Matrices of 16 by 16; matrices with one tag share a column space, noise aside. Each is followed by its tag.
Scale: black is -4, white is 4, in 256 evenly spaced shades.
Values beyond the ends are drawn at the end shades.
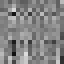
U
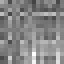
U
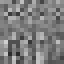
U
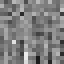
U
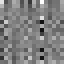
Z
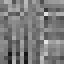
U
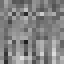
U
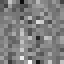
Z
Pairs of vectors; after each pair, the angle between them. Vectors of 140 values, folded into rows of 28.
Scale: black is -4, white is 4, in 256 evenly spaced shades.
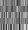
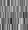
partly opposed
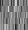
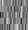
partly opposed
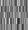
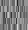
partly opposed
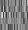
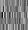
nearly opposite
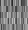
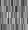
nearly parallel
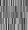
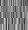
nearly parallel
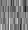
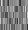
partly opposed
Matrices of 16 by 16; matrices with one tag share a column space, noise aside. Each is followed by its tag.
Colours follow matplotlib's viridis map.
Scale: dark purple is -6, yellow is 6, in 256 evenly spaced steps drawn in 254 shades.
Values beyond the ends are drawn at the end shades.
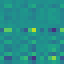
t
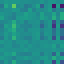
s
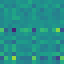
t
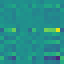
t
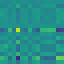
t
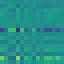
t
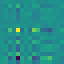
t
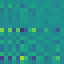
t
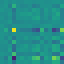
t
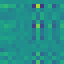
s
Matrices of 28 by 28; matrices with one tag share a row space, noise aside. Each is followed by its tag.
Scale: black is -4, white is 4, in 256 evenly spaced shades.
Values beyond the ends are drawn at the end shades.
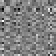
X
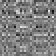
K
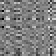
X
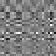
X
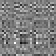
K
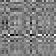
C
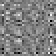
X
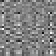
X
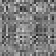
K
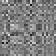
C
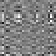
X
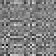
C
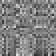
K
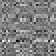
K
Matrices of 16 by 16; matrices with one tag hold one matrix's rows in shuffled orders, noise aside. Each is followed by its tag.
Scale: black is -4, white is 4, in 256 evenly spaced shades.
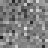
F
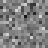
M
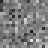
F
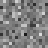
M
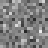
M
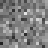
F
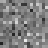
F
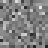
M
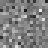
M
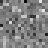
M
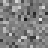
M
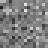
F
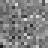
F
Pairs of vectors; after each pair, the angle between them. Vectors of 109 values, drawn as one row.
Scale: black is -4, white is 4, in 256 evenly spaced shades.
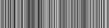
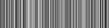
nearly opposite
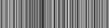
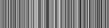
partly opposed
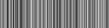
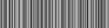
nearly opposite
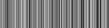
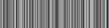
partly aligned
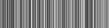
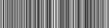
partly aligned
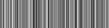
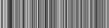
orthogonal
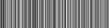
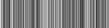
orthogonal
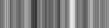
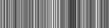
partly opposed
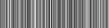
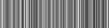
orthogonal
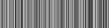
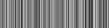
nearly parallel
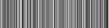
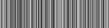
partly opposed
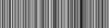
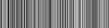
partly opposed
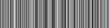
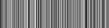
orthogonal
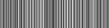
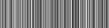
partly opposed
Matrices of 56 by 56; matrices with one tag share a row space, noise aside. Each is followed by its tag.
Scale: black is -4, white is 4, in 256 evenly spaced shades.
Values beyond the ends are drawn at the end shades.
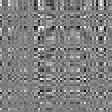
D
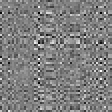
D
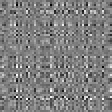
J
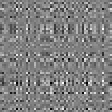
J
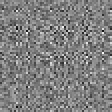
J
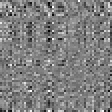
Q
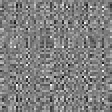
J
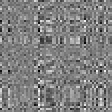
D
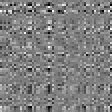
Q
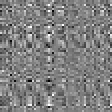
Q
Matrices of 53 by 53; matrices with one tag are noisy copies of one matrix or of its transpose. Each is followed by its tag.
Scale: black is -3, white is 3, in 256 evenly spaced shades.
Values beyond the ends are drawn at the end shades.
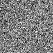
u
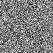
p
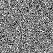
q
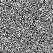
p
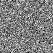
p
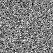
u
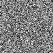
p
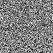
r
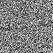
r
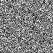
p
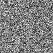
q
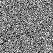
p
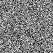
p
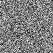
p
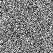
p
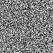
r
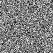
p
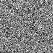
p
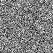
p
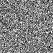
u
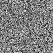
r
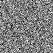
p
